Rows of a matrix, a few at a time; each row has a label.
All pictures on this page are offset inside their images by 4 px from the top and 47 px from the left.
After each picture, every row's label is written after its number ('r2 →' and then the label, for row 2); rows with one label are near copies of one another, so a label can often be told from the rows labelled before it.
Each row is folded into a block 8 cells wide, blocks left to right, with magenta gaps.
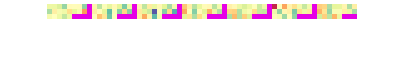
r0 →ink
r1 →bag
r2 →bag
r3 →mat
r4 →mat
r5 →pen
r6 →mat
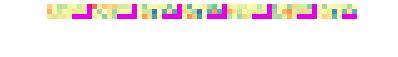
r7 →mat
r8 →pen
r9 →bag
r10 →bag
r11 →mat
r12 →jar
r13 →bag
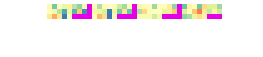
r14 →bag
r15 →bag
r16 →ink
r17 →jar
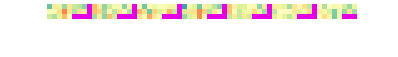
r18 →jar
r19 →mat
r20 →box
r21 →jar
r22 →mat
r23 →ink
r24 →bag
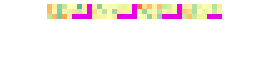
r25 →mat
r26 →box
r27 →pen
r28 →mat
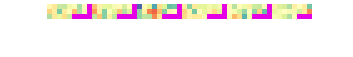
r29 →mat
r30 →mat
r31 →jar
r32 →box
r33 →bag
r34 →ink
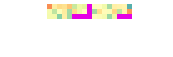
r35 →pen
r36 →ink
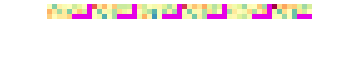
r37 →box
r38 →pen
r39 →bag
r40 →pen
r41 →ink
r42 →pen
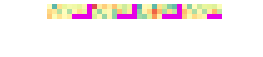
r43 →box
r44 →pen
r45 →jar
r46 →box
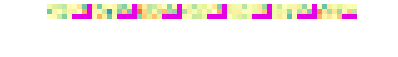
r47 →ink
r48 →bag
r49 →mat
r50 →ink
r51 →ink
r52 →bag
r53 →box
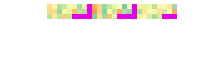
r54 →mat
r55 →mat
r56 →ink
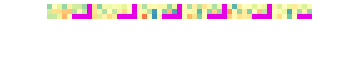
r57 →jar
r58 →box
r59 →bag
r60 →bag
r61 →box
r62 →bag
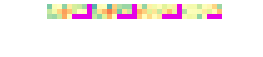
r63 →jar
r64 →jar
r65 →box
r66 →ink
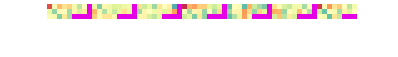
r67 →pen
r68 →box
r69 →ink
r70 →pen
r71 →jar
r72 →mat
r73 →pen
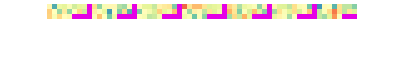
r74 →box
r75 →bag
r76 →ink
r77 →pen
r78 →mat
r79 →ink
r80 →jar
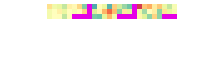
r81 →ink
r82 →jar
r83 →pen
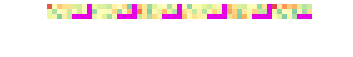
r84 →pen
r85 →ink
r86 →mat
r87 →box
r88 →mat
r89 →pen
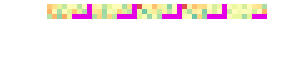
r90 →mat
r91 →mat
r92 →pen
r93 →pen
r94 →ink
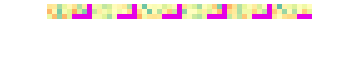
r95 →mat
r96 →ink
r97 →box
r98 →ink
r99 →mat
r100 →box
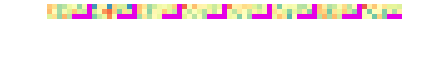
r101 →mat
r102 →jar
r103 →mat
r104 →pen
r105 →pen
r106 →bag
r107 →mat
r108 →pen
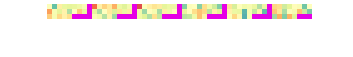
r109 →box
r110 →pen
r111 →pen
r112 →jar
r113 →bag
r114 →mat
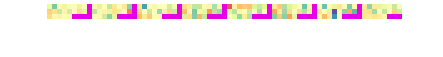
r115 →box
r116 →ink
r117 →box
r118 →mat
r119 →pen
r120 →mat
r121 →bag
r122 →box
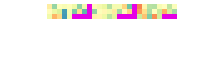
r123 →bag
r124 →ink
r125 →mat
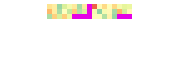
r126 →mat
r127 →pen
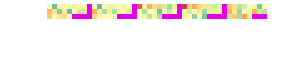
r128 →box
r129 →box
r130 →pen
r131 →pen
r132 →mat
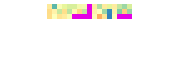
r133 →box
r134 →bag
